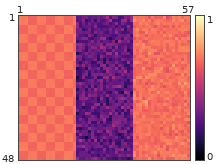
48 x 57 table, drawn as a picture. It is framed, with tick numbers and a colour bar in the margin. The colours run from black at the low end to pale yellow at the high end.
The table splits into one row of 3 panels. Panel 1,1: high, checkered, faint in contrast. Panel 1,2: low, fine-grained. Panel 1,3: high, fine-grained, faint in contrast.
